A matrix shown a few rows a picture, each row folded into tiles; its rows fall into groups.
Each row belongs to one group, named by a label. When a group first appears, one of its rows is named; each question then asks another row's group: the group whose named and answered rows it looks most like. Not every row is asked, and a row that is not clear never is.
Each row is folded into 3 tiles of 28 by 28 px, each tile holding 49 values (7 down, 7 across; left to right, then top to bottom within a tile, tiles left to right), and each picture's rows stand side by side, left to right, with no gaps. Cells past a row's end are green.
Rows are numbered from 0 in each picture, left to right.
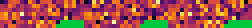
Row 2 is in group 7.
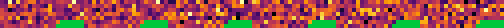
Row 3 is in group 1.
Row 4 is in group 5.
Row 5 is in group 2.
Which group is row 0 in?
7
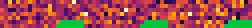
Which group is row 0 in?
7
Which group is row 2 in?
7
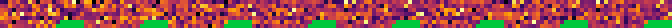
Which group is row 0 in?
7
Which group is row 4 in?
7
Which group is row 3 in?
5
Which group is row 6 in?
7
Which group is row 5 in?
5
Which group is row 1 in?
1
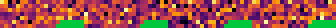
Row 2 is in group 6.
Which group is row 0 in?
1
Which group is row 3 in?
1
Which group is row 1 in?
5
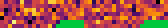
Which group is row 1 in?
1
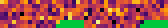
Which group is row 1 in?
5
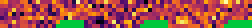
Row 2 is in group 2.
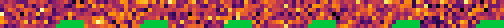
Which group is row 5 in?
6
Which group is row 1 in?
2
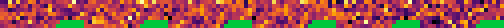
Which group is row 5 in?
6
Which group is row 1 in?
2
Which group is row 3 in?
5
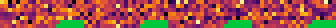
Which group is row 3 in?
7
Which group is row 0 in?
1
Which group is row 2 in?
7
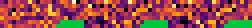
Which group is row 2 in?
6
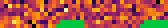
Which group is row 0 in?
2
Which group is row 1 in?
1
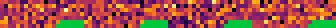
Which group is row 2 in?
6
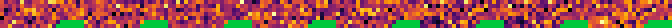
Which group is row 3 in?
7
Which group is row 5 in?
6
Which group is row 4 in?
5
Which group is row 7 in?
2
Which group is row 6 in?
6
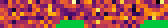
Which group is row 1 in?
1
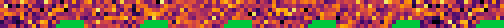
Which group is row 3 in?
5
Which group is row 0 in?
6
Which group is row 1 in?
1
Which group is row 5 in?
6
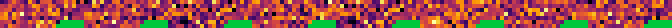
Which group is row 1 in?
7
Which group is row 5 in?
2
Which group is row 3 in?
1
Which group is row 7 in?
7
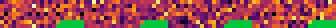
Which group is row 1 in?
7
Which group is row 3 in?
1
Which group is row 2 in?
6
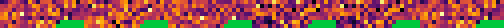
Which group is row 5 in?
7
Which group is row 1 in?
2
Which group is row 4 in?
6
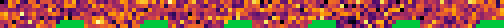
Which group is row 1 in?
2
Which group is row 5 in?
5
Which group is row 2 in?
1
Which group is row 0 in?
7
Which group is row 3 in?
1
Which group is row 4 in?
6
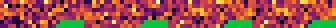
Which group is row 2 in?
5
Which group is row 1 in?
7
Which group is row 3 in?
5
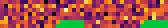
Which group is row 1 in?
1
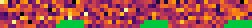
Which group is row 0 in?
1
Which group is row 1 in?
5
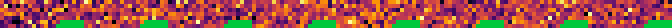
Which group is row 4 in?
2
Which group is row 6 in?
2
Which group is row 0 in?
6
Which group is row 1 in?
1
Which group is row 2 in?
7
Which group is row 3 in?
5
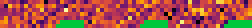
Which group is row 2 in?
5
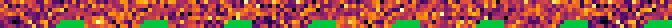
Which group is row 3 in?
6
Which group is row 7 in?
6
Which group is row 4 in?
2
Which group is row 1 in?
2
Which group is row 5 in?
7
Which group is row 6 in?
5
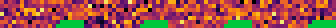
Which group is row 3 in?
7
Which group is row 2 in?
1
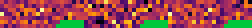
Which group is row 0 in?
5
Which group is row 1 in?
6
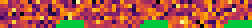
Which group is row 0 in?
1
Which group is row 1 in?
1
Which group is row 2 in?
2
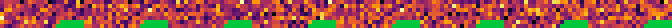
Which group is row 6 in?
5
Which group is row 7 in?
1
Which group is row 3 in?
1
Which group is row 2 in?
7
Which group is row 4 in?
2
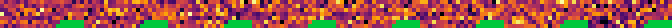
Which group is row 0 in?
5
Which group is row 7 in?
6
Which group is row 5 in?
1
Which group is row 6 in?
2
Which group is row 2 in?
7
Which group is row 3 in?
1
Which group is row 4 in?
1
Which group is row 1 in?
5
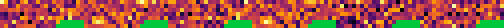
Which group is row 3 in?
2
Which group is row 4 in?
6
